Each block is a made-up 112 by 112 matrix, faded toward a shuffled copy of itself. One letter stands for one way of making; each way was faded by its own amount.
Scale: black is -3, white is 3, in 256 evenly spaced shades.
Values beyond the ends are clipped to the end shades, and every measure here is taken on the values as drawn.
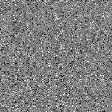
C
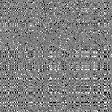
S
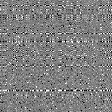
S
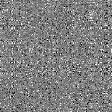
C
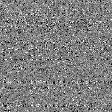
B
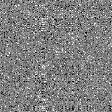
C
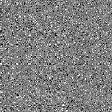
C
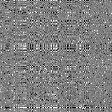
S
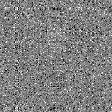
C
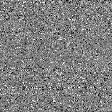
B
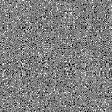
C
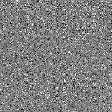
C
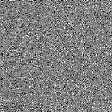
C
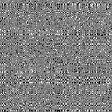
S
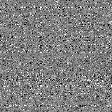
B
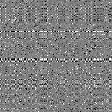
S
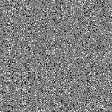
C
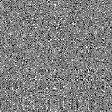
C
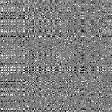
S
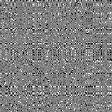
S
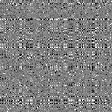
S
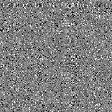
C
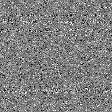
B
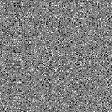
C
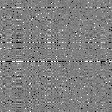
S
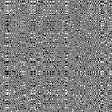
S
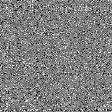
B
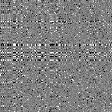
S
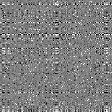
S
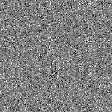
C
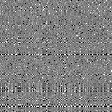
S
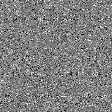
B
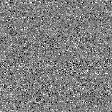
B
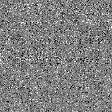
B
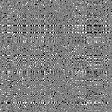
S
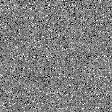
B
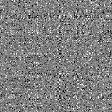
C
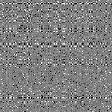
S
